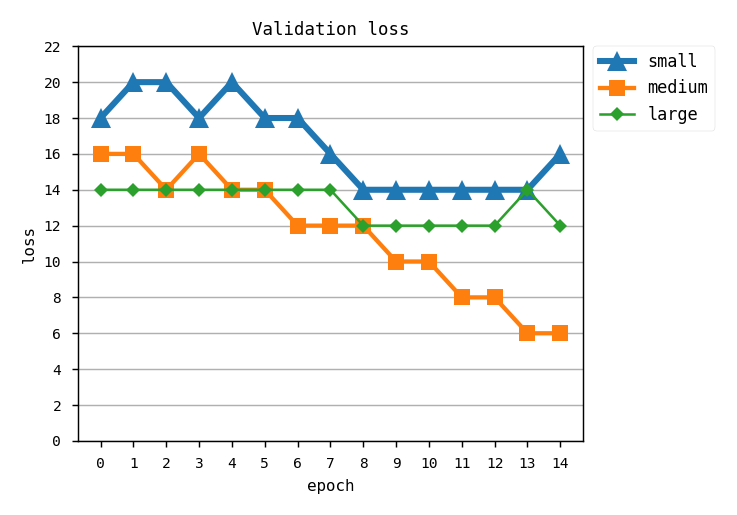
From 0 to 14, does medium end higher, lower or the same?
lower
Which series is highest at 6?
small
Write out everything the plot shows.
Title: Validation loss
x-axis: epoch, ticks 0 1 2 3 4 5 6 7 8 9 10 11 12 13 14
y-axis: loss, ticks 0 2 4 6 8 10 12 14 16 18 20 22
Legend: small, medium, large
Values:
small: 18 20 20 18 20 18 18 16 14 14 14 14 14 14 16
medium: 16 16 14 16 14 14 12 12 12 10 10 8 8 6 6
large: 14 14 14 14 14 14 14 14 12 12 12 12 12 14 12
